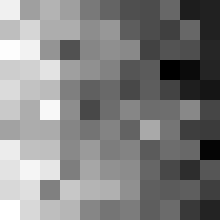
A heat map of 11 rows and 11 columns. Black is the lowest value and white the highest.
The ninth with the highest average is the bottom left. Values rise toward the left. There are no regular stripes. The ninth with the lowest average is the top right.
